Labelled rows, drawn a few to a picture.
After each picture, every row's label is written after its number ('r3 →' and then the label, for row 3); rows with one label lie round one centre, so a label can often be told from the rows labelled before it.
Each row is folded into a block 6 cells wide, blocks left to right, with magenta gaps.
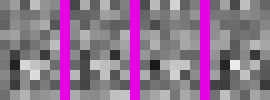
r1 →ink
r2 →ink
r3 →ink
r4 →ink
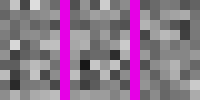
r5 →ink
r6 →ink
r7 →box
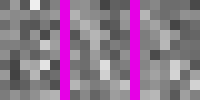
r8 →ink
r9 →box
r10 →box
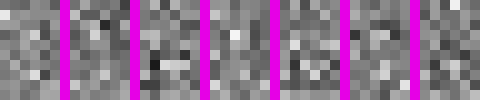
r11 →box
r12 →box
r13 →ink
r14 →box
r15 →ink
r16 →box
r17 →ink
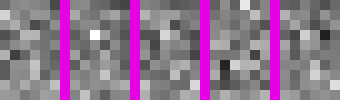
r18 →box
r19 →box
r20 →box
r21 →ink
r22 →box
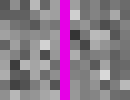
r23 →ink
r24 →box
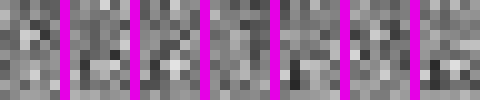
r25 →box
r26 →ink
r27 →ink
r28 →box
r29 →ink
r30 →box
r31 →ink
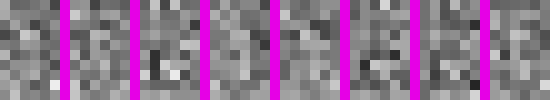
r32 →box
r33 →box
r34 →ink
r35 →box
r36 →box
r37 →ink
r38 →ink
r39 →box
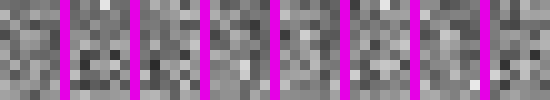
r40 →box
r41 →ink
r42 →ink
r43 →box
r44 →box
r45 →ink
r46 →box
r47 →ink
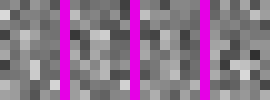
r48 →box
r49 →box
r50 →box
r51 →ink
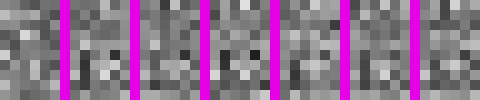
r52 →box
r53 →ink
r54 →ink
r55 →ink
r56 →ink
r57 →ink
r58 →ink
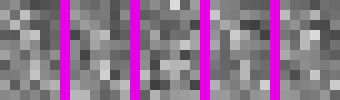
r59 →box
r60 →box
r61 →ink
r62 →box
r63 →box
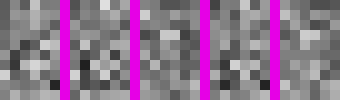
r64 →ink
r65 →ink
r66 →box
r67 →ink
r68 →box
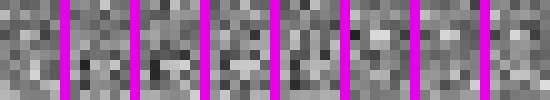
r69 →box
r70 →ink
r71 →ink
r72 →ink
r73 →ink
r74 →box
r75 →box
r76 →box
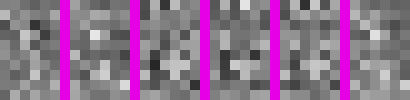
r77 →box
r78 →box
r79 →ink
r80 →ink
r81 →ink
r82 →box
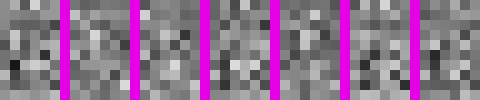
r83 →ink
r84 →box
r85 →box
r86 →ink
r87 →box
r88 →ink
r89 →ink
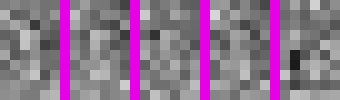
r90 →box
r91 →box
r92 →box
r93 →box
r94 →ink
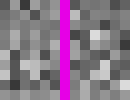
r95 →ink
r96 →box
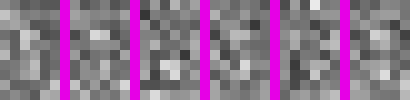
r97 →box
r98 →box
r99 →ink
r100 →box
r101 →ink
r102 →box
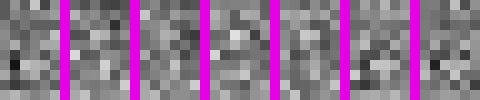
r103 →ink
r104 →box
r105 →box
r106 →box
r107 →box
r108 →ink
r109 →ink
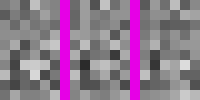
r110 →ink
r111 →ink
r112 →ink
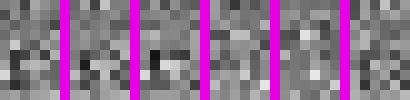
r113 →ink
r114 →ink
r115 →ink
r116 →box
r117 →box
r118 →ink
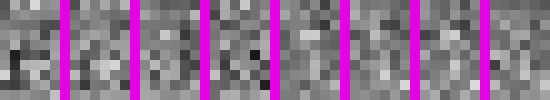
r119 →ink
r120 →ink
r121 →box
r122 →ink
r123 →box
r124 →box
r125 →box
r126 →box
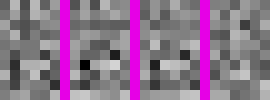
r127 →ink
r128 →ink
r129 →ink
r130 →box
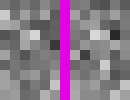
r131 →box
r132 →box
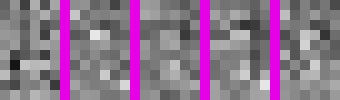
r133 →ink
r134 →box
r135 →box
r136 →box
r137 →box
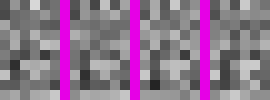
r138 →ink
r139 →ink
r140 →ink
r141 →ink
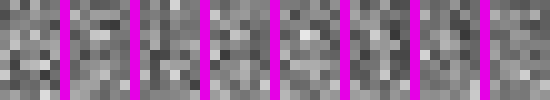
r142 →ink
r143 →box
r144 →ink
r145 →box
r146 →box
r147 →box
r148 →box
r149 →box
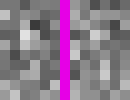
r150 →box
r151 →box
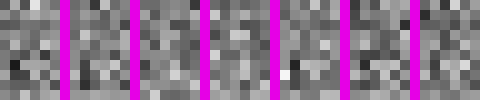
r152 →ink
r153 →ink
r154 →box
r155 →box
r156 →ink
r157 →ink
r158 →ink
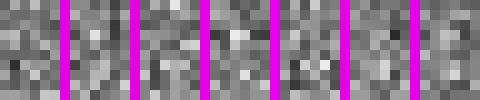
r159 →ink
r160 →box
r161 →ink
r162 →box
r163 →ink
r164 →box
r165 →box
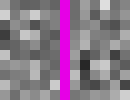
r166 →box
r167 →ink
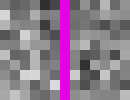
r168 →box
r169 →ink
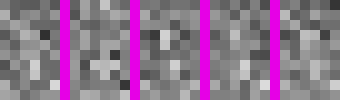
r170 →box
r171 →ink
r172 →box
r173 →box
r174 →box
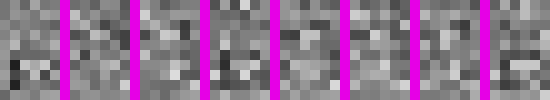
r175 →ink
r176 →box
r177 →box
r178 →ink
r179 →box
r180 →box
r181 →box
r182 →ink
